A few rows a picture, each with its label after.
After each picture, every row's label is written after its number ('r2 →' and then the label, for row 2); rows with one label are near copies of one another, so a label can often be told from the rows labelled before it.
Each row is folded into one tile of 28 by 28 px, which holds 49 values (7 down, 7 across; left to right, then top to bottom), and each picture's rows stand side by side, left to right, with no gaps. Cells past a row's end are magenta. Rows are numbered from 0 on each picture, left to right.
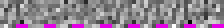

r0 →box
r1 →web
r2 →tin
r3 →web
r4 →box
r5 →box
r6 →box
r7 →tin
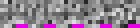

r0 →tin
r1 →box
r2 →tin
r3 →web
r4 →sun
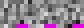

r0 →box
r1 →web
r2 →sun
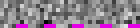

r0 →box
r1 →sun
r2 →tin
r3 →web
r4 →web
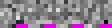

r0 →sun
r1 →tin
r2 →tin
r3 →box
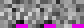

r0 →sun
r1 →sun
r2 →web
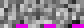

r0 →box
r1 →tin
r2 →sun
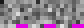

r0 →web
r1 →tin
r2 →box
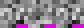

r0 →sun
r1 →tin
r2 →sun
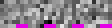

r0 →web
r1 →sun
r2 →box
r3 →tin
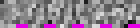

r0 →web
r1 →box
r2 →box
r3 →web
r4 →sun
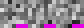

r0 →tin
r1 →box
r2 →sun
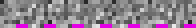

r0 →web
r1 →box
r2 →tin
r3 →web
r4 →web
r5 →tin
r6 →box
